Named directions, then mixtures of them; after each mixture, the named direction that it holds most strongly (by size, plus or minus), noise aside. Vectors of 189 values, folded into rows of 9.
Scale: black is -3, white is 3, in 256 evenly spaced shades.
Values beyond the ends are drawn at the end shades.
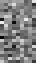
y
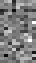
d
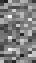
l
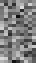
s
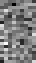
y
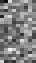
l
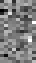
d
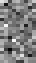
l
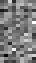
d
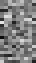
y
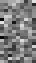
y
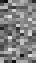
l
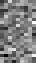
l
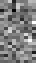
d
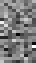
y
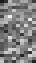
l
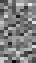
s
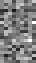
d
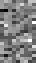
d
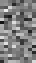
y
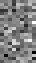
d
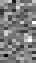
d
